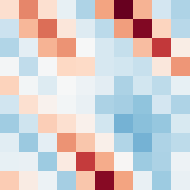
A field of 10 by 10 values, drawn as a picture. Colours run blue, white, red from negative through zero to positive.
The grain runs diagonally down to the right. Overall the values sit about 50% of the way up the scale. The ninth with the lowest average is the bottom right.
